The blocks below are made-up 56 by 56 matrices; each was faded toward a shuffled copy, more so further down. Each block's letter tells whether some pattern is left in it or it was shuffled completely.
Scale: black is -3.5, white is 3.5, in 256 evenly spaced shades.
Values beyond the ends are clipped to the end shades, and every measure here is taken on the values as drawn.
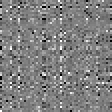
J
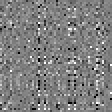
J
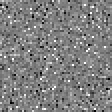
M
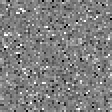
M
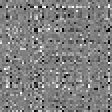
J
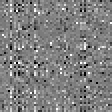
J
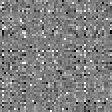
J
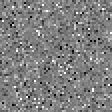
M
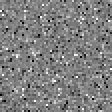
M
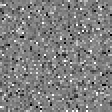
M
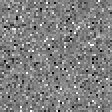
M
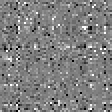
J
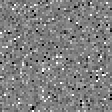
M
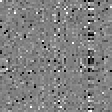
J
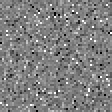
M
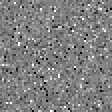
M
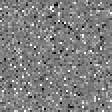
M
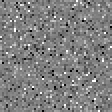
M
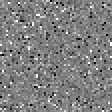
M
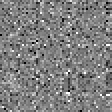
J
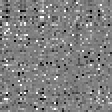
J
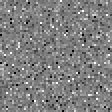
M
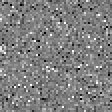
M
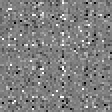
J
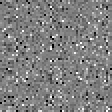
J
